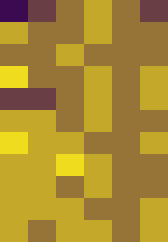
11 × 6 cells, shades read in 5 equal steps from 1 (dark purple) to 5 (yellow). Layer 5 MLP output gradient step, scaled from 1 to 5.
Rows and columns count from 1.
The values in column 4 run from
3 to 4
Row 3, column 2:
3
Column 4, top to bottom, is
4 4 3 4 4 4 3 4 4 3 4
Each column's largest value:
5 4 5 4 3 4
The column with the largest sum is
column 4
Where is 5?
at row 4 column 1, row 7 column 1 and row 8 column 3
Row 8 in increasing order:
3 3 4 4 4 5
